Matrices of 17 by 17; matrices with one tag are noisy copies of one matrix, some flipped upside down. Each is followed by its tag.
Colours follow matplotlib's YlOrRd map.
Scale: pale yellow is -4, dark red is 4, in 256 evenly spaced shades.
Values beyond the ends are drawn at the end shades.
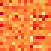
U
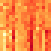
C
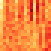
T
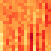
T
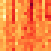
C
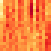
T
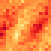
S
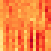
T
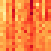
C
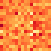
U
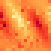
S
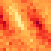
S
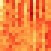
T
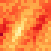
S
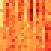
T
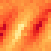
S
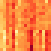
C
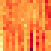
T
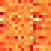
U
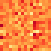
U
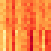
C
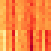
C
